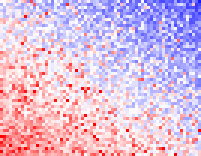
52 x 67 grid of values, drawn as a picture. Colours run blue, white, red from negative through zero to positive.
Slope: up to the bottom left. Ninth with the lowest average: top right. Mirror symmetry: none. Ninth with the highest average: bottom left.
